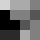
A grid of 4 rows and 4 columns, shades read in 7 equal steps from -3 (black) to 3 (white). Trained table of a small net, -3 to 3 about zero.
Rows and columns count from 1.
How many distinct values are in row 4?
3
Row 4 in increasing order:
-2 -2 0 1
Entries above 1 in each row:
1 0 0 0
